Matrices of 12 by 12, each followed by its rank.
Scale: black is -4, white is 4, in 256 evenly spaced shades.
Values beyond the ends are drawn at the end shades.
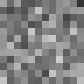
full rank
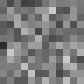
full rank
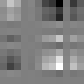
one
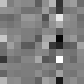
two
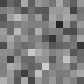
full rank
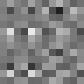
two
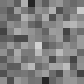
full rank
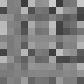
two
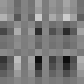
one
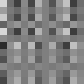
one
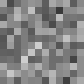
full rank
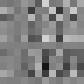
two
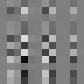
one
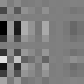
one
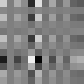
one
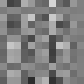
two
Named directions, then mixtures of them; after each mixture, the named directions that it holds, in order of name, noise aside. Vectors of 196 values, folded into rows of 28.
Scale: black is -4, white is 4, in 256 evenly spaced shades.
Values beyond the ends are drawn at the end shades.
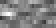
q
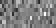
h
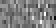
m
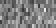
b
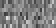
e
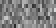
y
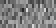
b, y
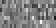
m, y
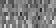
e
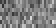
b, e, h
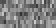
e, m, q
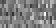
e, h, m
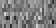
e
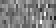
m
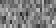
e, q, y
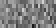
b, m, y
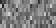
e, h, q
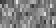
e, h, q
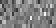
h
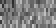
b, e, h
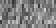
b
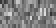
b, h, q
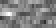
q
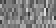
b, h, m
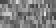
h, m, q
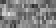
m, q, y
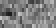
b, q, y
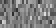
h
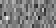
b, e, h
